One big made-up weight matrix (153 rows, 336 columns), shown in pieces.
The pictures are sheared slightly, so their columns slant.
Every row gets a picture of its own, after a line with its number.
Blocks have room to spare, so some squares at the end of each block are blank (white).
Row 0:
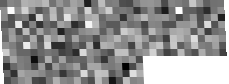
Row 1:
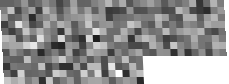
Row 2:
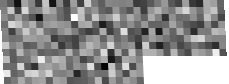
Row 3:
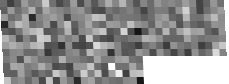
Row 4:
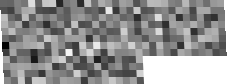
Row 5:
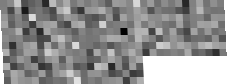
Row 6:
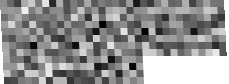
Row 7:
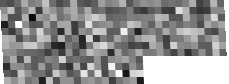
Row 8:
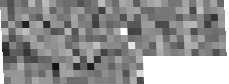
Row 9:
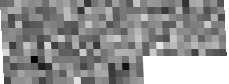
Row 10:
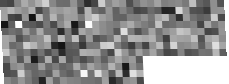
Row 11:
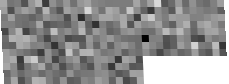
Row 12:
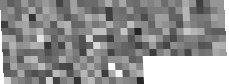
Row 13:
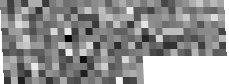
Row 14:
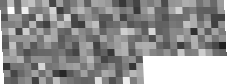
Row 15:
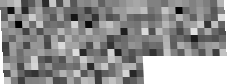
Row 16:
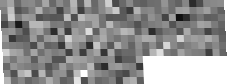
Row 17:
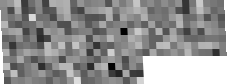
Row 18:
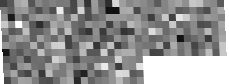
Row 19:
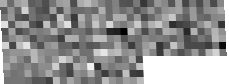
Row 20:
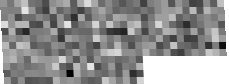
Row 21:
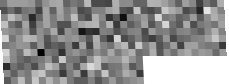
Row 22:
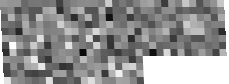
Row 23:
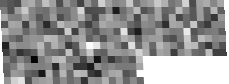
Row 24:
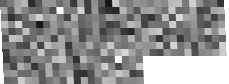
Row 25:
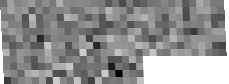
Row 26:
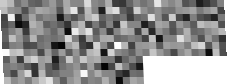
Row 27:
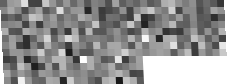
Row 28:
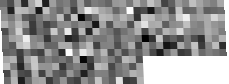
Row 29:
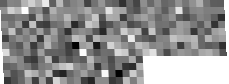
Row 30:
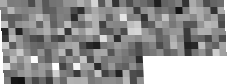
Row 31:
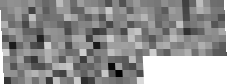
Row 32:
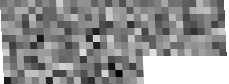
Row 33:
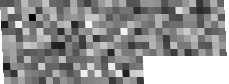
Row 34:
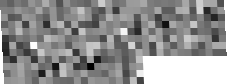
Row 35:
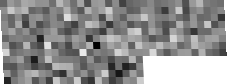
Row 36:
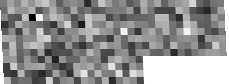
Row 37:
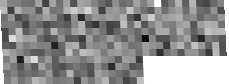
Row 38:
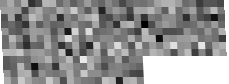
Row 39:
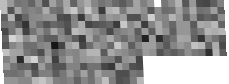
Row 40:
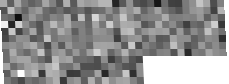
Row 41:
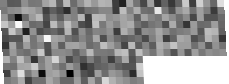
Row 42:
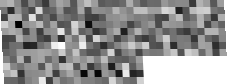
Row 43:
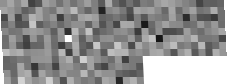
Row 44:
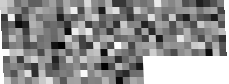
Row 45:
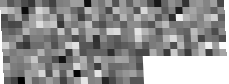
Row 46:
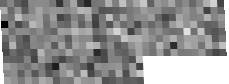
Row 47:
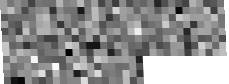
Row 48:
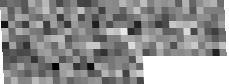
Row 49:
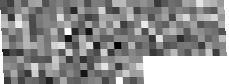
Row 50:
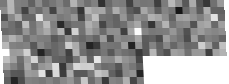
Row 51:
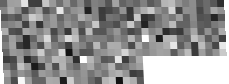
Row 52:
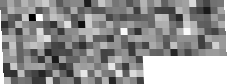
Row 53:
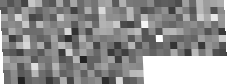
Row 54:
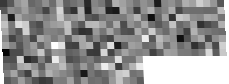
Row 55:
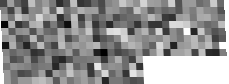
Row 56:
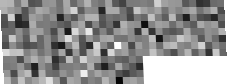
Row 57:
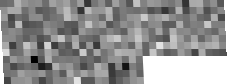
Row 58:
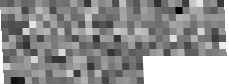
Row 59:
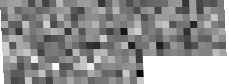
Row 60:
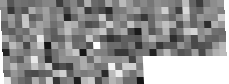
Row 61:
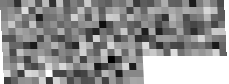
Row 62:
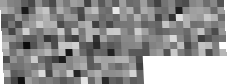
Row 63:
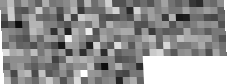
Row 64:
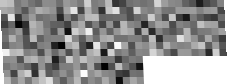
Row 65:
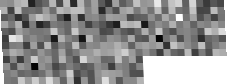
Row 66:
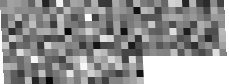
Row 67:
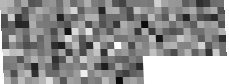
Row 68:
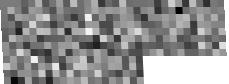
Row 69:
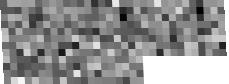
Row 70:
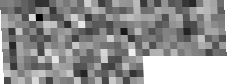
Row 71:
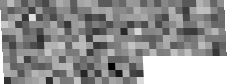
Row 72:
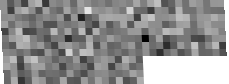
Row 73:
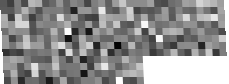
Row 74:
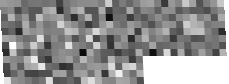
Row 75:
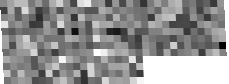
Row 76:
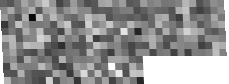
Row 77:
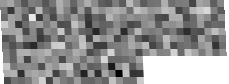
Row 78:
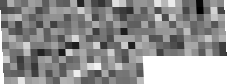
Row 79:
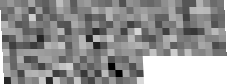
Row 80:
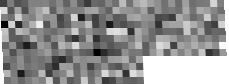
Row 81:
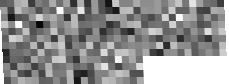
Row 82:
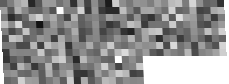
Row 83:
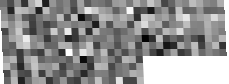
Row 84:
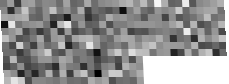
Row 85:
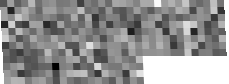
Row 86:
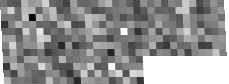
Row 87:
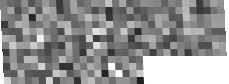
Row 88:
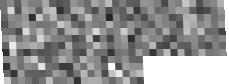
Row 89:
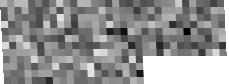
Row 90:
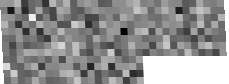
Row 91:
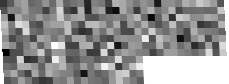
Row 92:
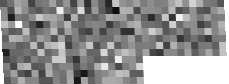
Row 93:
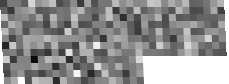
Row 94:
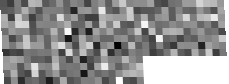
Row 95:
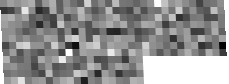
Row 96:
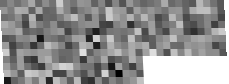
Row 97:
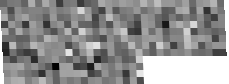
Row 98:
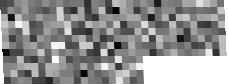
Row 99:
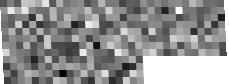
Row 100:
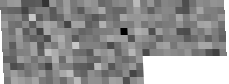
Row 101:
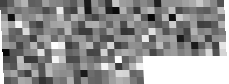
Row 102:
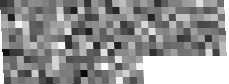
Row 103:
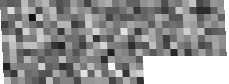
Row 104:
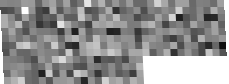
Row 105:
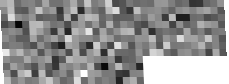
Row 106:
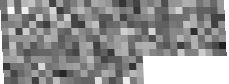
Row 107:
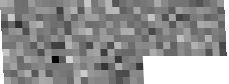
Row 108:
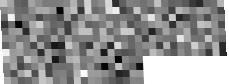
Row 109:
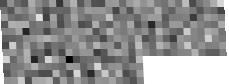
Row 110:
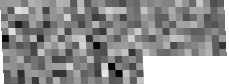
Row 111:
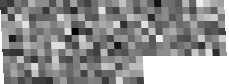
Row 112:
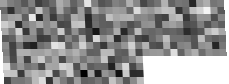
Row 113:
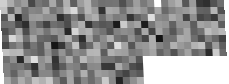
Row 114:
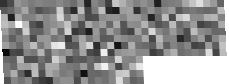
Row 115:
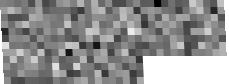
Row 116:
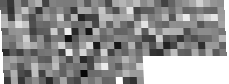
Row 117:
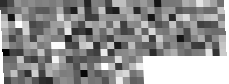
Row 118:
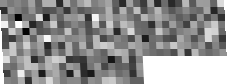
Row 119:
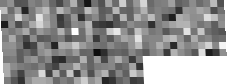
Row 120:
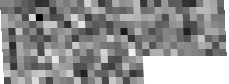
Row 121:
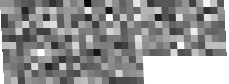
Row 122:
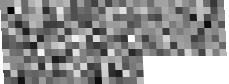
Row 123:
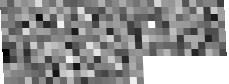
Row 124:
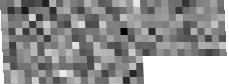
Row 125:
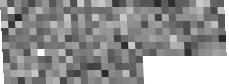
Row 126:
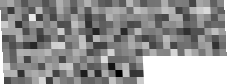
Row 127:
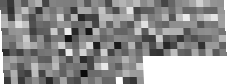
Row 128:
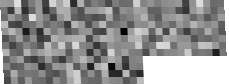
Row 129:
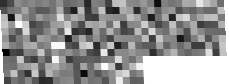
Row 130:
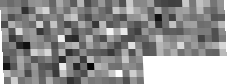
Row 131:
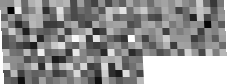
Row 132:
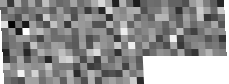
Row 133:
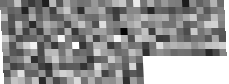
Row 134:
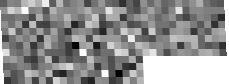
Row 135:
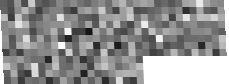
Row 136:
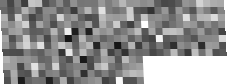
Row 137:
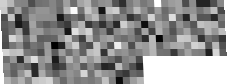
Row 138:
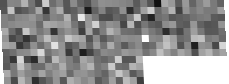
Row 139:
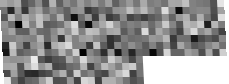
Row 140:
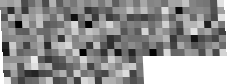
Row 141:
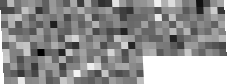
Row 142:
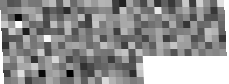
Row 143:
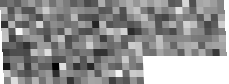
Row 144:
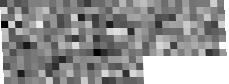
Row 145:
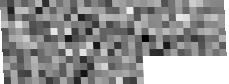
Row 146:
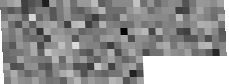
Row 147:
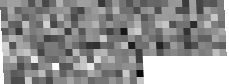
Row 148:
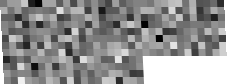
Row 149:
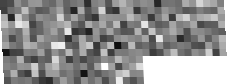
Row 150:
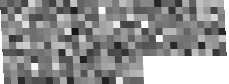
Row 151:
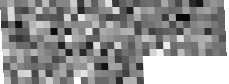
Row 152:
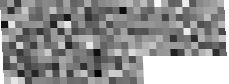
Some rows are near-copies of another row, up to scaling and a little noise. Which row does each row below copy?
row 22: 74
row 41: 142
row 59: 147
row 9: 57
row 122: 131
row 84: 152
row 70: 120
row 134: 29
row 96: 32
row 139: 140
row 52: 36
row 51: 27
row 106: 14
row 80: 144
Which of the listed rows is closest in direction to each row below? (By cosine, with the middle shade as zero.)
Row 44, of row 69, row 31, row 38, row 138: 38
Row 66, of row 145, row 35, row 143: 35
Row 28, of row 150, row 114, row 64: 150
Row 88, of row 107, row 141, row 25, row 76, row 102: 76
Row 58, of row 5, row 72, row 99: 5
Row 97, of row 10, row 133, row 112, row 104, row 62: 104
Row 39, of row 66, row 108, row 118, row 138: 108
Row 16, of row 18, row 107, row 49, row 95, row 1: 107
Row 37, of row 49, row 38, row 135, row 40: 38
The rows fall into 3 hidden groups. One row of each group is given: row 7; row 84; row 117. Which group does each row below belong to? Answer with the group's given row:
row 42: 7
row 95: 84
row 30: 84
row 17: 7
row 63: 117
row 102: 117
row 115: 84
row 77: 7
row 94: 117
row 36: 7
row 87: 7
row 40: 84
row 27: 117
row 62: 84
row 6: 7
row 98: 117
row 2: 7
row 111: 117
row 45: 84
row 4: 84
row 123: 84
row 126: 7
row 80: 84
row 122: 7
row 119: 84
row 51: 117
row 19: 84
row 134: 7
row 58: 84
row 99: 7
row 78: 84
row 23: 84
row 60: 7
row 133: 7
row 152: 84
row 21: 84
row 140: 7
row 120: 7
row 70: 7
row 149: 117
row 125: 84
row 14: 7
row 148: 117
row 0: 7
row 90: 7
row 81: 117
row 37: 117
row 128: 7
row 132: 84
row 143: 84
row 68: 84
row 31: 7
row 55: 84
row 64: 117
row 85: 84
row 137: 117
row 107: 117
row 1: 7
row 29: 7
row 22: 7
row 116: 117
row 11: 117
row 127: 117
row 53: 117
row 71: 7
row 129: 117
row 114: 117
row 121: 84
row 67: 117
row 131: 7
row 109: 84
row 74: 7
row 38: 117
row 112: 7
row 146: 7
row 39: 117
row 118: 84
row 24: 117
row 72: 117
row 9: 7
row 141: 84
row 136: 117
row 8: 84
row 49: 117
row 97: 84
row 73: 117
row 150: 117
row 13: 117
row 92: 117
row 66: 84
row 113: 117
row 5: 7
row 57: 7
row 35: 7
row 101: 117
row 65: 117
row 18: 117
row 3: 7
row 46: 84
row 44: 117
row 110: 7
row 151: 117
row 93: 84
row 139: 7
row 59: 84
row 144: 84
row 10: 7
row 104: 84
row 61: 7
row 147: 84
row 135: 117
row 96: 7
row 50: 84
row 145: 117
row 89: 84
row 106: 7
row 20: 84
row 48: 84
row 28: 117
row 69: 84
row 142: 84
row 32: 7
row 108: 117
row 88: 7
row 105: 117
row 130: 84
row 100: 7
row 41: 84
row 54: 117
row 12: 7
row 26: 117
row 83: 117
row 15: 7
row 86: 7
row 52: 7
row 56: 117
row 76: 7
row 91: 117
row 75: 84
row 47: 84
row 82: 117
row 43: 117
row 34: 84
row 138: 117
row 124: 7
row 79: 7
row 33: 7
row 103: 7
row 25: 7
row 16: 117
